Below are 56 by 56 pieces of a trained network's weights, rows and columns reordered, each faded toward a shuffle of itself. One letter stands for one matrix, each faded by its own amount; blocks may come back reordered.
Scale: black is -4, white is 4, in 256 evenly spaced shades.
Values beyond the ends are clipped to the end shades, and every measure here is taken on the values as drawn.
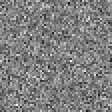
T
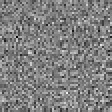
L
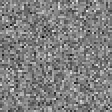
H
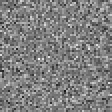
T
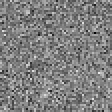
H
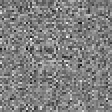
L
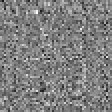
L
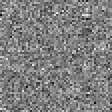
H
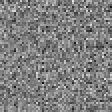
L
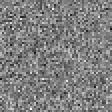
H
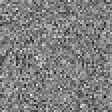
H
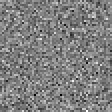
H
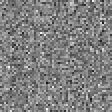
H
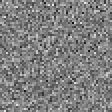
T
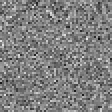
T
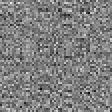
L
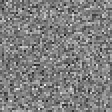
T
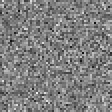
T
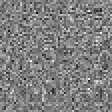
L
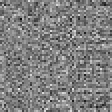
L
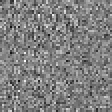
L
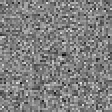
H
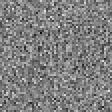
H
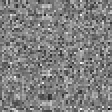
L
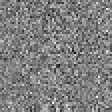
L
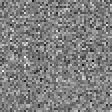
L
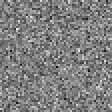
T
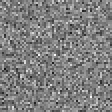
T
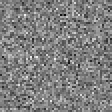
H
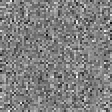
L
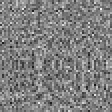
L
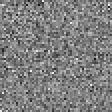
H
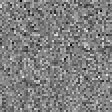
H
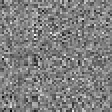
L
